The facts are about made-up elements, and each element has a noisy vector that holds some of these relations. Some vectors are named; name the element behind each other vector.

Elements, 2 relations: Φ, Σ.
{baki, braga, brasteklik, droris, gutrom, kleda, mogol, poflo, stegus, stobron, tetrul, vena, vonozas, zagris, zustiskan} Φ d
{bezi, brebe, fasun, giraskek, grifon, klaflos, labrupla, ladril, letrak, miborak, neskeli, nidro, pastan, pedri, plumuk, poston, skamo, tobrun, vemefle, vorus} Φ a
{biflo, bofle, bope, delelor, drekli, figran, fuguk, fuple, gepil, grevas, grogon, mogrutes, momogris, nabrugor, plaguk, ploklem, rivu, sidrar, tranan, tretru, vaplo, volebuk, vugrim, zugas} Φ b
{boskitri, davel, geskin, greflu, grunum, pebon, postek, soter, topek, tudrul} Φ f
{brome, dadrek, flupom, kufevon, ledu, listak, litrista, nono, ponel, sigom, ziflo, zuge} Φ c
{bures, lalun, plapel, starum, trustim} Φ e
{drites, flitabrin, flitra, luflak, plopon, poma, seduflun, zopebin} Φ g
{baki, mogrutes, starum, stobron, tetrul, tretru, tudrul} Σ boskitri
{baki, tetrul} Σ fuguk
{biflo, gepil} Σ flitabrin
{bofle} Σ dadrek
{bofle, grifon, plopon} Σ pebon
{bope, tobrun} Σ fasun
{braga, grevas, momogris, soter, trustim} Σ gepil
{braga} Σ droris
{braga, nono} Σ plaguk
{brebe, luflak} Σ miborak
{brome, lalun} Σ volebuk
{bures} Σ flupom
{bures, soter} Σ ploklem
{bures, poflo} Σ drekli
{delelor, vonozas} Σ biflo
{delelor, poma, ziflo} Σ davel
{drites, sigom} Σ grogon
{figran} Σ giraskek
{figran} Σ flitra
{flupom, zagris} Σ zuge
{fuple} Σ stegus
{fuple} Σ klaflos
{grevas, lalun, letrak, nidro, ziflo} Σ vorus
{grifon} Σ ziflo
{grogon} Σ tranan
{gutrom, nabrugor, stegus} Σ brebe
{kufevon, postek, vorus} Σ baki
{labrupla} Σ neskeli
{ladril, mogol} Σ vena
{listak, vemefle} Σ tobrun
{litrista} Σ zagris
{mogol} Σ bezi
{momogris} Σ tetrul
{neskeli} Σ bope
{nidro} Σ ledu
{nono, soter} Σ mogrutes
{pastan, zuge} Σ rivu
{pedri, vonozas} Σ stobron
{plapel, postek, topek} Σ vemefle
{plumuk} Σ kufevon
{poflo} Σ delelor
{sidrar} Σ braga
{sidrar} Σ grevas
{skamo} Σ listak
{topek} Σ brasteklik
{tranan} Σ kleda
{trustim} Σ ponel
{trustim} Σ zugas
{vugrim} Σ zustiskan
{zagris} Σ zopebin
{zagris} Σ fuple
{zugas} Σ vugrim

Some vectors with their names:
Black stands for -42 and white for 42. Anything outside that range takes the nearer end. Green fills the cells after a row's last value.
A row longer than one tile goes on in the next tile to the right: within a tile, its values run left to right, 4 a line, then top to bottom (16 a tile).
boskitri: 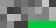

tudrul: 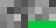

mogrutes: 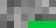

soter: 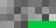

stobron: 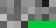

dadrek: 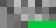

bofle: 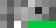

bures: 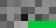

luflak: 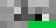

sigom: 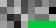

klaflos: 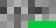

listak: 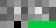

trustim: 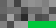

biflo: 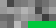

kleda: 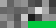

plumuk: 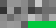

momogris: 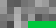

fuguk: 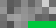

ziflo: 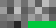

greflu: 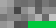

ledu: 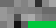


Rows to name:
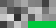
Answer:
vena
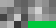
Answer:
topek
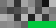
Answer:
zustiskan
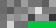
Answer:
brasteklik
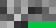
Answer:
giraskek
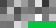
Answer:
ladril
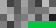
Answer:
volebuk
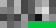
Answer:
drites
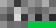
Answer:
figran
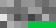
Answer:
stegus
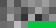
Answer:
starum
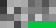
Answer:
fasun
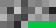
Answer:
litrista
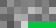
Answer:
bope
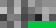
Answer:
poma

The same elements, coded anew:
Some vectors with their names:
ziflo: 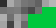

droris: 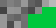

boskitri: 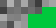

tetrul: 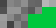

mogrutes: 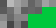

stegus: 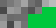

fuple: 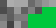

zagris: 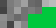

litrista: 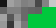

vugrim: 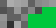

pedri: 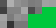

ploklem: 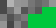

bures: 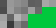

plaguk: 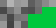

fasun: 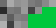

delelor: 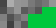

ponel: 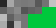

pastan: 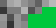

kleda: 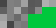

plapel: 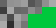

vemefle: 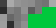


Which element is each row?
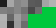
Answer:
sigom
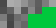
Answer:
rivu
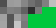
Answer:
dadrek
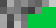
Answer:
ledu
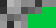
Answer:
flitra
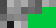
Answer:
luflak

